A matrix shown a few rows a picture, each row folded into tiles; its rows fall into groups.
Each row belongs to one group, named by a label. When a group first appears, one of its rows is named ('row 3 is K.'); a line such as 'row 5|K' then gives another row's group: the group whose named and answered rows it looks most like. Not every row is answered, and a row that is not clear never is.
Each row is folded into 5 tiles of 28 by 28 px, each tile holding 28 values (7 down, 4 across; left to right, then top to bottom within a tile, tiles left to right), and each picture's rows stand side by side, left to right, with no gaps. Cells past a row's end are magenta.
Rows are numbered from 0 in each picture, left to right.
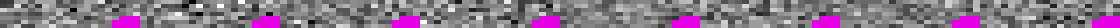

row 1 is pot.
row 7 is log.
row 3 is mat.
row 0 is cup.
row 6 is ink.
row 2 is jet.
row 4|pot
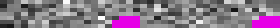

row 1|cup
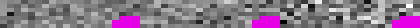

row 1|log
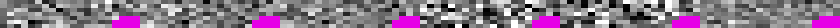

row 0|jet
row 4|ink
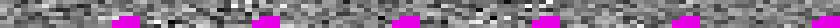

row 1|jet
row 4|log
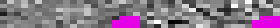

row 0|pot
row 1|jet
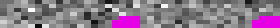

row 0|mat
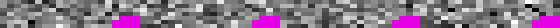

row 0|jet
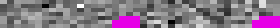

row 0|pot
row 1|jet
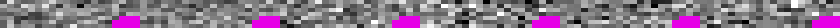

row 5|jet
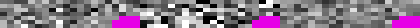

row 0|cup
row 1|log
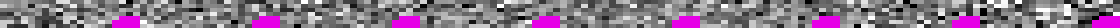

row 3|pot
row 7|pot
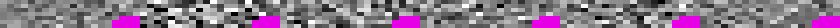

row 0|jet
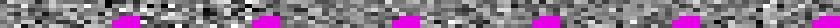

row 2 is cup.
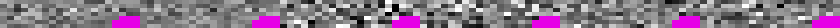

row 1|cup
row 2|jet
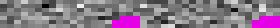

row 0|pot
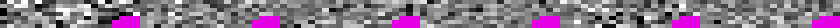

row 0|pot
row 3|mat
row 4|jet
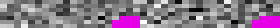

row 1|mat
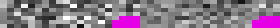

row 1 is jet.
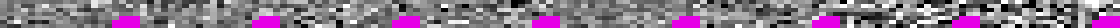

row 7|ink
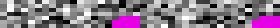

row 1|log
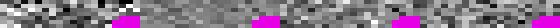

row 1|cup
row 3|log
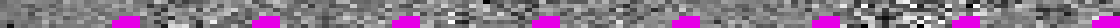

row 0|ink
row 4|cup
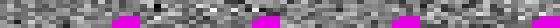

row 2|mat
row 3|ink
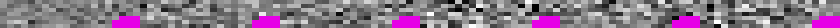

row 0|jet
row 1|ink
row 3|jet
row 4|pot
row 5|jet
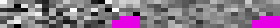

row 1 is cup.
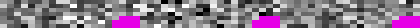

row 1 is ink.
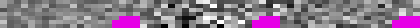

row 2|cup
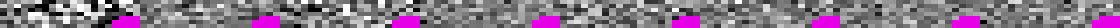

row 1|pot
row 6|cup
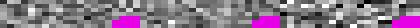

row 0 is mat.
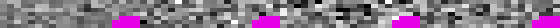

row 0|jet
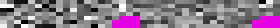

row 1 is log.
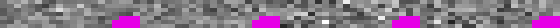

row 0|pot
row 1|cup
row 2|ink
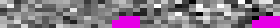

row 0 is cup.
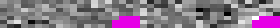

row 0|jet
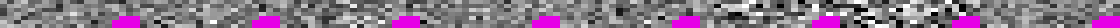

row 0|mat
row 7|log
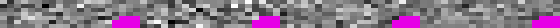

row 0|pot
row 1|jet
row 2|pot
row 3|pot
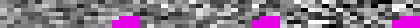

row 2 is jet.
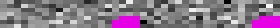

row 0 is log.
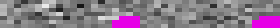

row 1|log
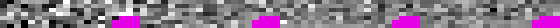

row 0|ink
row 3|cup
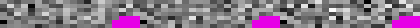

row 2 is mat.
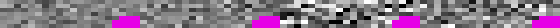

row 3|cup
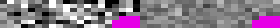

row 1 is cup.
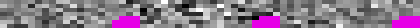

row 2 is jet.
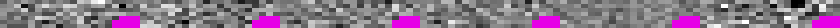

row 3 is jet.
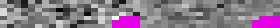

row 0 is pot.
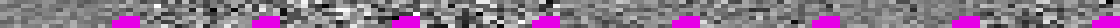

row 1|cup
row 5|mat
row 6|log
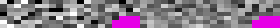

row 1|jet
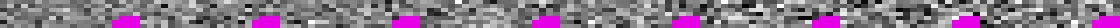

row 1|log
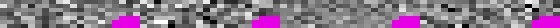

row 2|cup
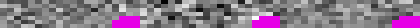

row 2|pot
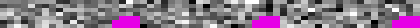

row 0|log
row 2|mat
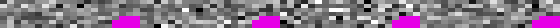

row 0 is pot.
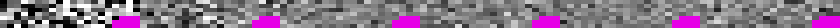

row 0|ink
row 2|mat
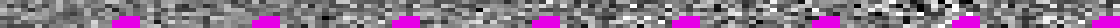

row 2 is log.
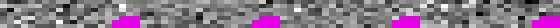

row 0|cup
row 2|cup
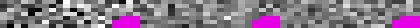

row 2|ink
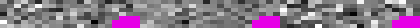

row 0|mat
